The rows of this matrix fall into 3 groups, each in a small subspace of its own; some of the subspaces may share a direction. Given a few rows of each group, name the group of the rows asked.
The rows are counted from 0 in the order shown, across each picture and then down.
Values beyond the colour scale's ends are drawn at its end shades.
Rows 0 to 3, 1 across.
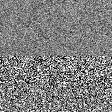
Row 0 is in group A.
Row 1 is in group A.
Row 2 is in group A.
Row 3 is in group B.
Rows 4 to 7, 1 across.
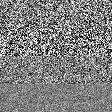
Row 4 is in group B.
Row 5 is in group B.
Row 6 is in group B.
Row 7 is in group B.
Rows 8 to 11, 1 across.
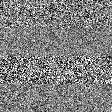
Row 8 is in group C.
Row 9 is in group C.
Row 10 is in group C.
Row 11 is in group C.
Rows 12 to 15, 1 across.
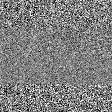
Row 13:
A
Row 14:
B
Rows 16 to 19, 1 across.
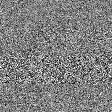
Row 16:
B
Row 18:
B
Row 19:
C
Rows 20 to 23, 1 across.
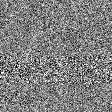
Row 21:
A
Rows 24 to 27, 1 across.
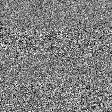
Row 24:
B
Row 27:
A
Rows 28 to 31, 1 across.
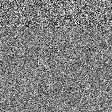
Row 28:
B
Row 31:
A
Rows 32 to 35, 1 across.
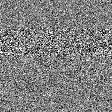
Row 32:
B
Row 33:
B
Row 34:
A
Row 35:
C
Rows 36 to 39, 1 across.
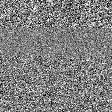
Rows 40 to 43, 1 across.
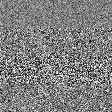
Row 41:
B
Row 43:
A
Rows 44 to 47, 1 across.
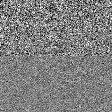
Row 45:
C
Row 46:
B
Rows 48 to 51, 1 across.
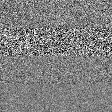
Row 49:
C
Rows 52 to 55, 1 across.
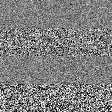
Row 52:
A
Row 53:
C
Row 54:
B
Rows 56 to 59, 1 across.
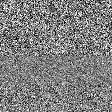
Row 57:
C
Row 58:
B
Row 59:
C
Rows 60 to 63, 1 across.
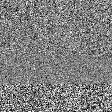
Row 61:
A
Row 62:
C
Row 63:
A
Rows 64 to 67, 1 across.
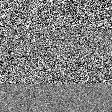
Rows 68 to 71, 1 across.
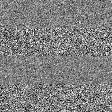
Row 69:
C
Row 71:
B
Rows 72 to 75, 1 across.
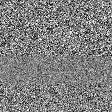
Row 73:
A
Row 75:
C
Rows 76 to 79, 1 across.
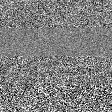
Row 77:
A
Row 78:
B
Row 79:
A
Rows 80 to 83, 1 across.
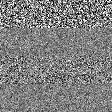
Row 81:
C
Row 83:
B
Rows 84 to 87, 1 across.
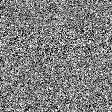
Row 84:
C
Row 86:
B
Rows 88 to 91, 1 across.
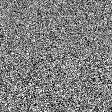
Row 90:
A
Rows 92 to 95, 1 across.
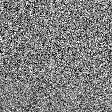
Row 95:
A
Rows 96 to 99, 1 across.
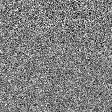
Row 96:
B
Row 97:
B
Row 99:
C
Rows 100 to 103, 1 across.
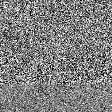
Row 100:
C
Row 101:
C
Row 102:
B
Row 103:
A
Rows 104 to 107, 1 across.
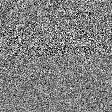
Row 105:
B
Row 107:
A
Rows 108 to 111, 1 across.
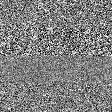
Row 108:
A
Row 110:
A
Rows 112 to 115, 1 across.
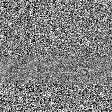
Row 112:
C
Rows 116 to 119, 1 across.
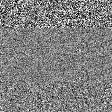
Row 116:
B
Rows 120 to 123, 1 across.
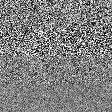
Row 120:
A
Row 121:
A
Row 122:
B
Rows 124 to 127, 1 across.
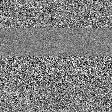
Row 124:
C
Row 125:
C
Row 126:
B
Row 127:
C
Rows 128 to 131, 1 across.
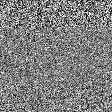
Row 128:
B
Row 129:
C
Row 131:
A
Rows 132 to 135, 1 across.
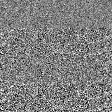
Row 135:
A
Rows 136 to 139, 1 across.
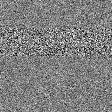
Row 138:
C
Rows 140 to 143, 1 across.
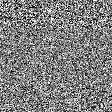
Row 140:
C
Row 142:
B
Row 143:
A
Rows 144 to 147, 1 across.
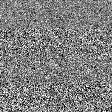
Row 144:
C
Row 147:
C
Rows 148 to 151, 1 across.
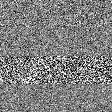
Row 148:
A
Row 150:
A
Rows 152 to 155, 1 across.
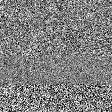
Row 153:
A
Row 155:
C
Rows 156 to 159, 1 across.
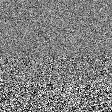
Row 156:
C
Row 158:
B
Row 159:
A
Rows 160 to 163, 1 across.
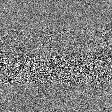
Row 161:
B
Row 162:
C
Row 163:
A
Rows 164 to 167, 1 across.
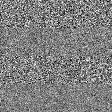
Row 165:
B
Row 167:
C
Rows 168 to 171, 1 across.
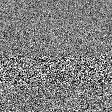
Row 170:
B
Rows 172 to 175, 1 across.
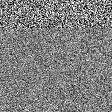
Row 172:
B
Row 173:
A
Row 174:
A
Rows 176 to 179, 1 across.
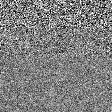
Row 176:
A
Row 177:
C
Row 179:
C
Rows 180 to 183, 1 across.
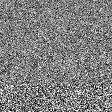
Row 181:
A
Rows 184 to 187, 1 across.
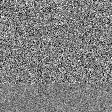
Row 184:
C
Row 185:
C
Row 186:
B
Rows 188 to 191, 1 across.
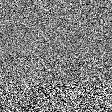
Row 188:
A
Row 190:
A
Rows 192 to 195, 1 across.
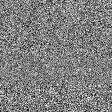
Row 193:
C
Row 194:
B
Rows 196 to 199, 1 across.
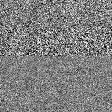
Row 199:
C
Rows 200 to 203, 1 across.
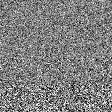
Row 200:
A
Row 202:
B
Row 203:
B
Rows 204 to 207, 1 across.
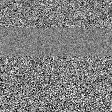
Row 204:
B
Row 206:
B
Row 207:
B
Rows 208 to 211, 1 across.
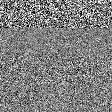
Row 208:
C
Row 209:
B
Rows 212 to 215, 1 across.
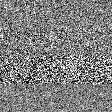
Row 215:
C
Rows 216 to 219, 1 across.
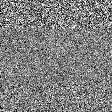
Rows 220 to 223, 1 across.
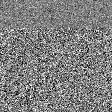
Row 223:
C
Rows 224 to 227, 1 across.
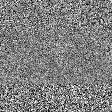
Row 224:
A
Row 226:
C
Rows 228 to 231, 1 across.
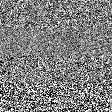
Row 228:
B
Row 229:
A
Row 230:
A
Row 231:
C
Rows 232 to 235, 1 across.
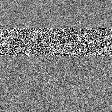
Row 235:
B
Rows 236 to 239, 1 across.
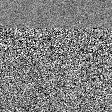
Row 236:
A
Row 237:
C
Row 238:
A
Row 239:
A
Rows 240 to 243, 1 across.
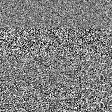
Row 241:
C
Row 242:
A
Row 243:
A
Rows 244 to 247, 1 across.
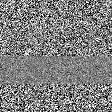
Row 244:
C
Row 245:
B
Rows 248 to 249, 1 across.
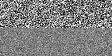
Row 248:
A
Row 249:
B
